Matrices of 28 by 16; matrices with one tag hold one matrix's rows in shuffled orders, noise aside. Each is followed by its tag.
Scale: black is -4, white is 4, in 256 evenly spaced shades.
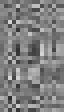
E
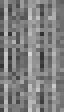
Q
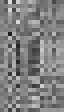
E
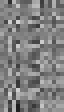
E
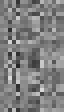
E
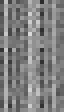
Q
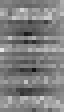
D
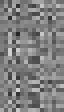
E
